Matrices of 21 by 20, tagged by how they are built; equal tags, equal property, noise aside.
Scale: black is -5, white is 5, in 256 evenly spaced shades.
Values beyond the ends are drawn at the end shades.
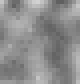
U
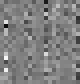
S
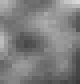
U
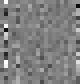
S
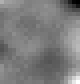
U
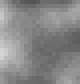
U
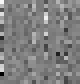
S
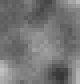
U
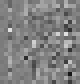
S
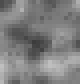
U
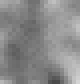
U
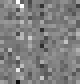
S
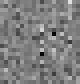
S
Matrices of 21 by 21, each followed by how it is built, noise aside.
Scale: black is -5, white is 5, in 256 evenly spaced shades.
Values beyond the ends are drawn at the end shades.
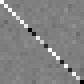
diagonal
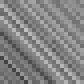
Toeplitz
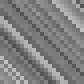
Toeplitz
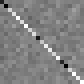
diagonal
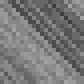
Toeplitz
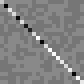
diagonal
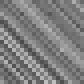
Toeplitz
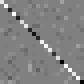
diagonal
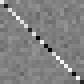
diagonal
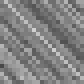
Toeplitz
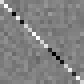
diagonal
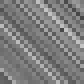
Toeplitz
